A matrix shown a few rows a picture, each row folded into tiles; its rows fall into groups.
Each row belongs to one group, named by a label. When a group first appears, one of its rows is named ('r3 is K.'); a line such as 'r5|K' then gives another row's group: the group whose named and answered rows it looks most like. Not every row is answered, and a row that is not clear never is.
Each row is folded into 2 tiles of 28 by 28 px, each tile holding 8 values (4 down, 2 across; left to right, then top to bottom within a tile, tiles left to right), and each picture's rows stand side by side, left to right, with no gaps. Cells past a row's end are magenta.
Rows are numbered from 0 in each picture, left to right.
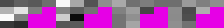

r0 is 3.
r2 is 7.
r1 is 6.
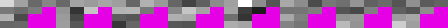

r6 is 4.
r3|3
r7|4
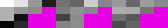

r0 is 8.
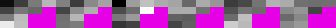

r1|3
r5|7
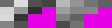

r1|8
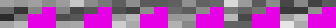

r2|4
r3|4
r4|6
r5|4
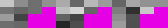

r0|6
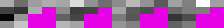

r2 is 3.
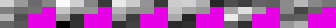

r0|6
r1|8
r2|8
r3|8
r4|3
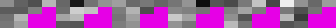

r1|3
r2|7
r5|6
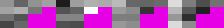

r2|7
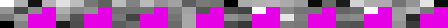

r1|8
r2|6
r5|6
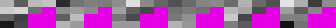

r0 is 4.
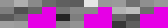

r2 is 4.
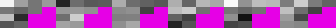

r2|7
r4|6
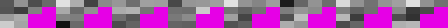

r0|4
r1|8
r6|6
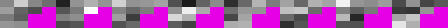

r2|6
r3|3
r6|6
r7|4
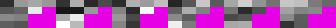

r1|4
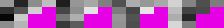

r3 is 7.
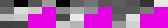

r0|3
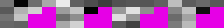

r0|3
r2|3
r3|7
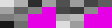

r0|8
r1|4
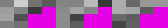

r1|8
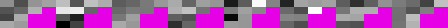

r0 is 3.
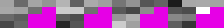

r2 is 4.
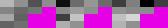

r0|6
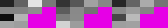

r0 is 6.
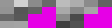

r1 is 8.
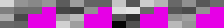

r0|6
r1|4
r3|4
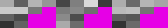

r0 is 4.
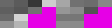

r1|7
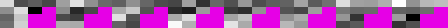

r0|7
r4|4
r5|4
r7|6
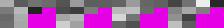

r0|7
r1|4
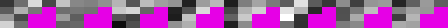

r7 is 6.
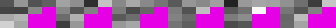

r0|4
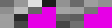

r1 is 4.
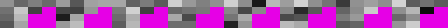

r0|7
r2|7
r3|6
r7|7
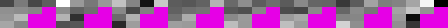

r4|4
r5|4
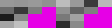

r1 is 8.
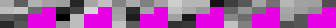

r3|8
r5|8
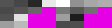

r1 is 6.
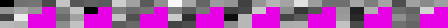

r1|7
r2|6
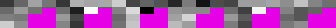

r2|7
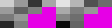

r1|8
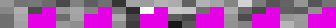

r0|7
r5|4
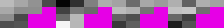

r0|8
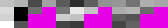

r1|3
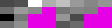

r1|6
